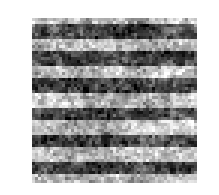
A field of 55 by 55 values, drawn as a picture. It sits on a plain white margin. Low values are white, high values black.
Horizontal stripes repeat 6 times down the table. The grain runs across in streaks. No overall slope runs across the table. Overall the values sit about 50% of the way up the scale.
